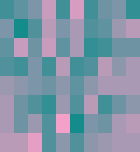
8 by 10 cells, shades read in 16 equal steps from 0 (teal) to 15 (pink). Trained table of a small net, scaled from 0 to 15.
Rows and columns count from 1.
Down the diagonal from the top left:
3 0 6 3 8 4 7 9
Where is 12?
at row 1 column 4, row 3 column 2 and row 3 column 4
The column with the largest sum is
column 10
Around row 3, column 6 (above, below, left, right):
10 3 5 2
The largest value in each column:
11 12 14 12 15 13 11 11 10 11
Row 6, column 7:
11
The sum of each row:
61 68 67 64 81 63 78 89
